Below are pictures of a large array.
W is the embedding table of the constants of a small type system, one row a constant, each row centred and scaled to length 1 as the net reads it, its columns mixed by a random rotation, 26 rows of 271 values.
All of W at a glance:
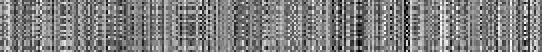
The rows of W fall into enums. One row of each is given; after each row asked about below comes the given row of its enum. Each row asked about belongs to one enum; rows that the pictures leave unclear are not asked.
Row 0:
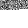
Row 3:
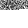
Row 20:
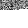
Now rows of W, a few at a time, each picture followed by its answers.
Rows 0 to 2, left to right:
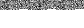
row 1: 20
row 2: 0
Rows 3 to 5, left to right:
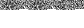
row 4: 3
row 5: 0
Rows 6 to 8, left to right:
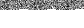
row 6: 0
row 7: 3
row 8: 20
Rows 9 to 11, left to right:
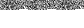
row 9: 3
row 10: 0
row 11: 3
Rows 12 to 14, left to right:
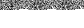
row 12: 20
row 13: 3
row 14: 3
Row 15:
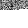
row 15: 20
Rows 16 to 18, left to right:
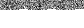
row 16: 3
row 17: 20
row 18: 0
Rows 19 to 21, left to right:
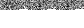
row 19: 3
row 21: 20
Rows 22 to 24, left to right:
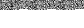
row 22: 20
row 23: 0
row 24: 0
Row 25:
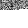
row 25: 20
